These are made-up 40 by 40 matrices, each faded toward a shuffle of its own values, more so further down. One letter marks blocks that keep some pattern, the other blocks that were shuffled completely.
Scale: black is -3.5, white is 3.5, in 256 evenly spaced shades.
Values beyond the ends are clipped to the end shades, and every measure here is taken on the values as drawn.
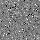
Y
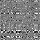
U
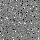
Y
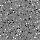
Y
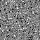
Y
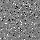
Y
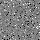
Y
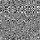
U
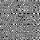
U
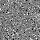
Y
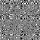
U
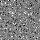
Y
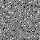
Y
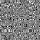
U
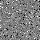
Y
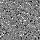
Y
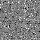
Y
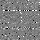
U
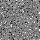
Y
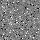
Y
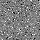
Y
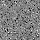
Y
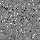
Y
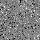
Y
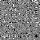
U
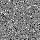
Y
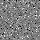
Y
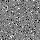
Y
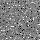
Y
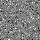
Y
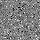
Y
